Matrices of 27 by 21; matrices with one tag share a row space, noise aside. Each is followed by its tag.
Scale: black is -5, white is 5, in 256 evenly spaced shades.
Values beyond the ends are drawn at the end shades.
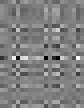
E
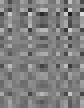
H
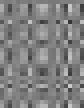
H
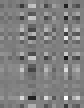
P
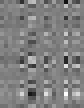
P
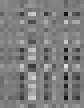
P
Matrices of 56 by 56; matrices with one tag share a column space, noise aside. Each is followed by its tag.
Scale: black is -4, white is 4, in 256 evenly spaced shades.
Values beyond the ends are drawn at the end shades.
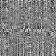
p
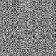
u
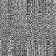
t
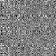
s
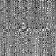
p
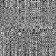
p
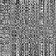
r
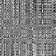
r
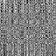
r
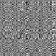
u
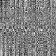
p
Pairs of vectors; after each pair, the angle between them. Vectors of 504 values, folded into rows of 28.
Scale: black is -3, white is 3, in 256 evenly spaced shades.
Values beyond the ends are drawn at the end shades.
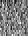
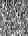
nearly parallel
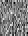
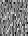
nearly parallel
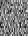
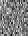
partly opposed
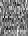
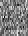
nearly parallel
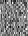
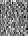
nearly opposite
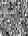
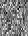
partly opposed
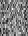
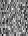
nearly parallel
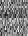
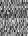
nearly parallel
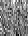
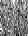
nearly parallel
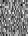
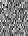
partly opposed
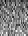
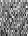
partly opposed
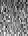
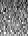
nearly parallel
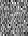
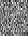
nearly parallel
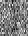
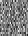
partly aligned
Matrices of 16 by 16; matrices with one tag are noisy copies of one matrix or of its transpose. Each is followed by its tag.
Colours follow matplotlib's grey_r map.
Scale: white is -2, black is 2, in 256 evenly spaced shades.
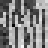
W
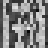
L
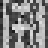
L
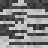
W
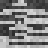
W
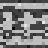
L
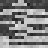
W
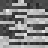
W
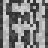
L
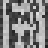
L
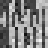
W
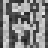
L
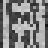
L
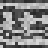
L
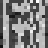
L
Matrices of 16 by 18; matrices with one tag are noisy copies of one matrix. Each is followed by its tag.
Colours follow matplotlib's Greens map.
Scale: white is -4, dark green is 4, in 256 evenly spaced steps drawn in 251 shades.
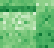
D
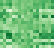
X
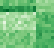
D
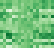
X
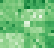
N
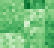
N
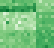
D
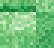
D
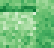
D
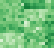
N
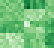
N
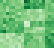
N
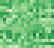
X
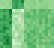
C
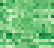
X
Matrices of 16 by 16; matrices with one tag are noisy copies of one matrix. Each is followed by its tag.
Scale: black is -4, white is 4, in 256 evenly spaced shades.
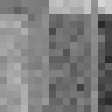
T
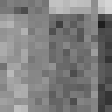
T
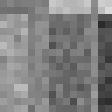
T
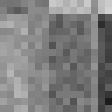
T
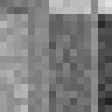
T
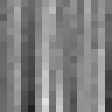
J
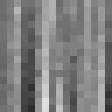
J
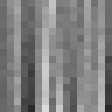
J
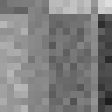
T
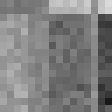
T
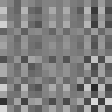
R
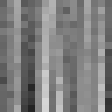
J
